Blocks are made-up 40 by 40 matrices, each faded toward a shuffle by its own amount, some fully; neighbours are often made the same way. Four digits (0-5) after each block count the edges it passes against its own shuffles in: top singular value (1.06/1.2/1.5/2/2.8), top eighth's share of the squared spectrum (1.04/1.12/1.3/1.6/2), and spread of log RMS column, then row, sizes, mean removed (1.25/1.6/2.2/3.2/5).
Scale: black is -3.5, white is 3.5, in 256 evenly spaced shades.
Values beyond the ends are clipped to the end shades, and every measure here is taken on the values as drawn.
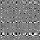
4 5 2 3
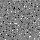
0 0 0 0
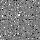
1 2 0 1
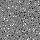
0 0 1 0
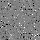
1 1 0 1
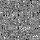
3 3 1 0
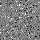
1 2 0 0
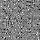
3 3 1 0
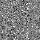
1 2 2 0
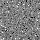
0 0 0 0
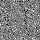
0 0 0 0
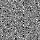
2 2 2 0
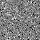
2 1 0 0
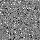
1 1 0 0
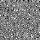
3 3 1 2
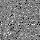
2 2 0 1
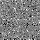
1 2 0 2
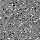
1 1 0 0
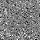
2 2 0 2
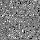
2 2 0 1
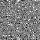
2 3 1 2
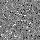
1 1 0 0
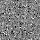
1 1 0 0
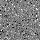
0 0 0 0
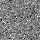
0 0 0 0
